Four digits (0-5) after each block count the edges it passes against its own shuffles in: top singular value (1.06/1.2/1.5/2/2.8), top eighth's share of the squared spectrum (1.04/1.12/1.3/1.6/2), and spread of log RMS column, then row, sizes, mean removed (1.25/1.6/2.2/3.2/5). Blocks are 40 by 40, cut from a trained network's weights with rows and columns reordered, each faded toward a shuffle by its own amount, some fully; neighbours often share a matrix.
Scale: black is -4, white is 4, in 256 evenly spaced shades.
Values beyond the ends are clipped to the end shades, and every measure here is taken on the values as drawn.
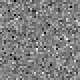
0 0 0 0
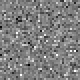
1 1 0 0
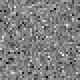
0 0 0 0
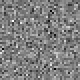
2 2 0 0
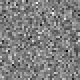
0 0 0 0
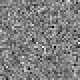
0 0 0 0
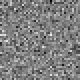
0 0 0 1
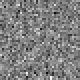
1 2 0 0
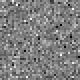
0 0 0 0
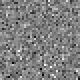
0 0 0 0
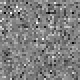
1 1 1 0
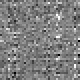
3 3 3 0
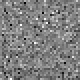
1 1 0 0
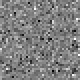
2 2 1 1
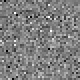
1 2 0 0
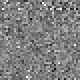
2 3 1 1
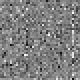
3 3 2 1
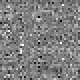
2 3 2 0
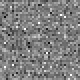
1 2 1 0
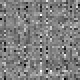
2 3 3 0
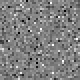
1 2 0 0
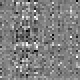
3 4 3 0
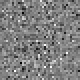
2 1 1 0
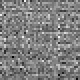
3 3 2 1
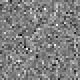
1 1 0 0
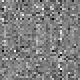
3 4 2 2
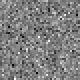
1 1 0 0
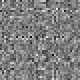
3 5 2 2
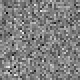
1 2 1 0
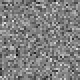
1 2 0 1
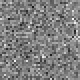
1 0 0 0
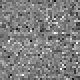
1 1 1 0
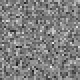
1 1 0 0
